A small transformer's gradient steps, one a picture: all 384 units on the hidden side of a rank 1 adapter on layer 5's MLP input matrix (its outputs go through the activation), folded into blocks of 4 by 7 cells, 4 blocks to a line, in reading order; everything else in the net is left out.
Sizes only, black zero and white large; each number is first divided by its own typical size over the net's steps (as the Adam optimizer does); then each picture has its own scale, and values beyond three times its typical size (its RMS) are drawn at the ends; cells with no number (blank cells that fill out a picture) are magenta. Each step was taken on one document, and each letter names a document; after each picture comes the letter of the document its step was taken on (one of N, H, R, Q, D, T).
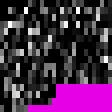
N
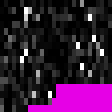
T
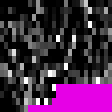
N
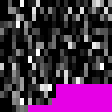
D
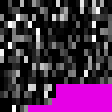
D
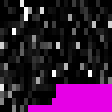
T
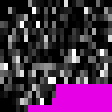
N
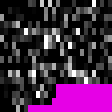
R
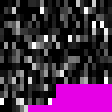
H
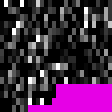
H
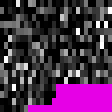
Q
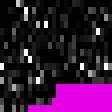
T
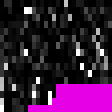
T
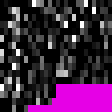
H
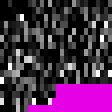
Q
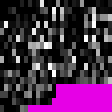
N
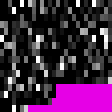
D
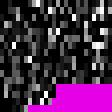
D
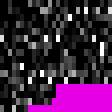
H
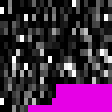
N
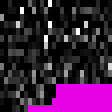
R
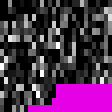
N
